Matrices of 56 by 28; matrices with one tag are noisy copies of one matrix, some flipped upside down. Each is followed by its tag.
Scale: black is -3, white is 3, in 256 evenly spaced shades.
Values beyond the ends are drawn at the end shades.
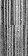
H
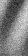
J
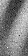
J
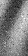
J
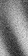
J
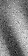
J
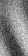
J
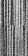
H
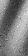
J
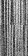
H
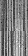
H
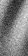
J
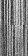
H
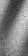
J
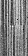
H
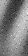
J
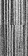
H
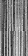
H
